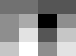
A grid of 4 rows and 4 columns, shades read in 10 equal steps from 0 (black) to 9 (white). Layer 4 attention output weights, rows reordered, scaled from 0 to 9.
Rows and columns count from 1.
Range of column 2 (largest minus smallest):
5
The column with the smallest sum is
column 3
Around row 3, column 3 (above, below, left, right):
0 5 8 7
